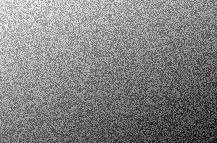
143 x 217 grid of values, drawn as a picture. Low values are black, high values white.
The ninth with the lowest average is the bottom right. The ninth with the highest average is the top left. Values rise toward the top left. The values follow a bell shape. No row or column stands out.
